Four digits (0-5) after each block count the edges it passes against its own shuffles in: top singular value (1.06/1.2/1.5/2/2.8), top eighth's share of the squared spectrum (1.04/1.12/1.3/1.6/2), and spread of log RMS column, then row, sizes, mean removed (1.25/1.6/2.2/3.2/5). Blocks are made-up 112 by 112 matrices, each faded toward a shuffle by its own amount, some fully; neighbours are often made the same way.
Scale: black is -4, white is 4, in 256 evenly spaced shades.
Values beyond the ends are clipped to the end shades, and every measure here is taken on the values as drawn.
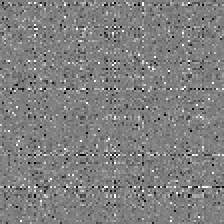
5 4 2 3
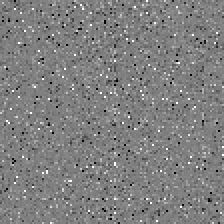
2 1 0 0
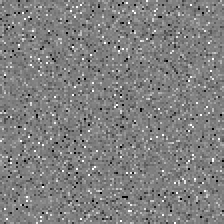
1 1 0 0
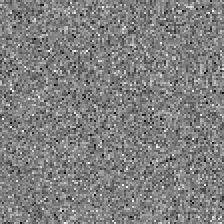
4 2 1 1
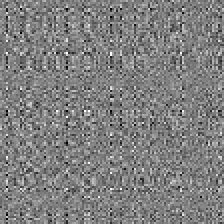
5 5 4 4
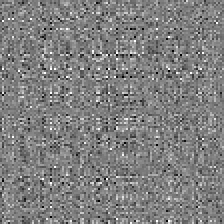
5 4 3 3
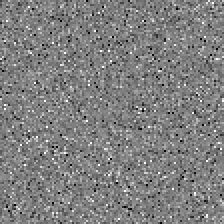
0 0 0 0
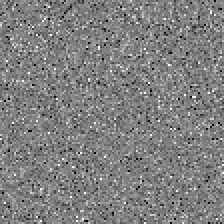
1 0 0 0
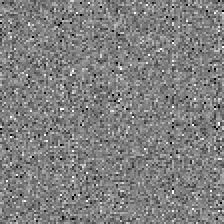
1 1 2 0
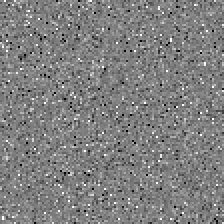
0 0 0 0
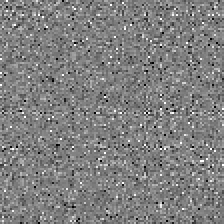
4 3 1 2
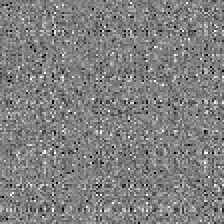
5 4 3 3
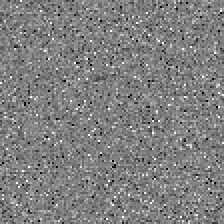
2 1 0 0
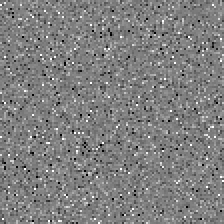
0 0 0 0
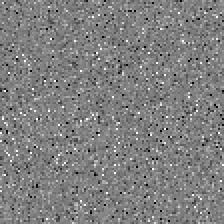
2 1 0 0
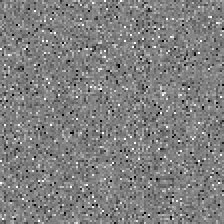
3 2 0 0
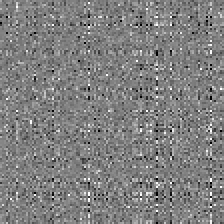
5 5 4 3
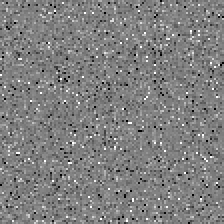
3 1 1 0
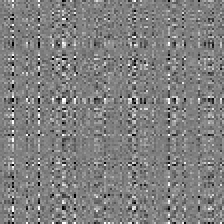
5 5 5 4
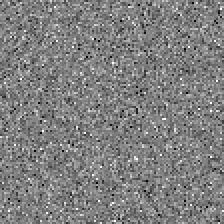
2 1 0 0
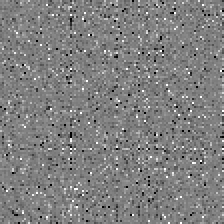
4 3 2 1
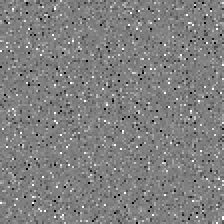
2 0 0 0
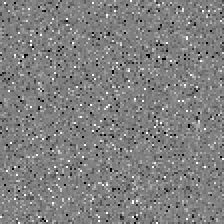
2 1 0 0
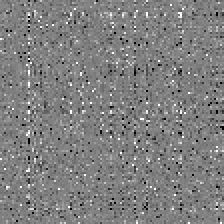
4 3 2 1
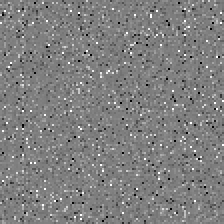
2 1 0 0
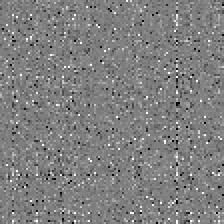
4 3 2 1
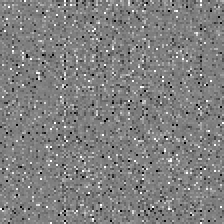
4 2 2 1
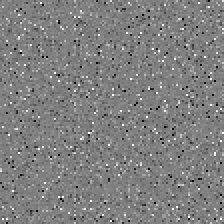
2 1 0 0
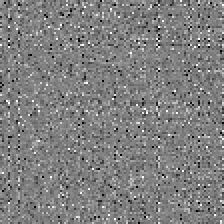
4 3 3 2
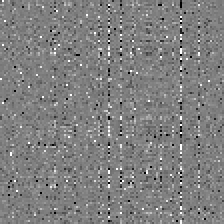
5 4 3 2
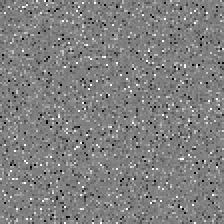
0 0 0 0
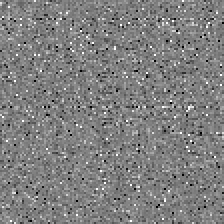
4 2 0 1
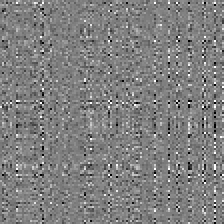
5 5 4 3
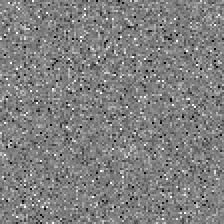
2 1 0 0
